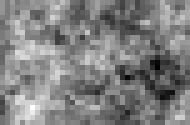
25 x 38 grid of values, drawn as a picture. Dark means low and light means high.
Overall the values sit about 50% of the way up the scale. The field is mottled with small blotches. The ninth with the lowest average is the middle right.
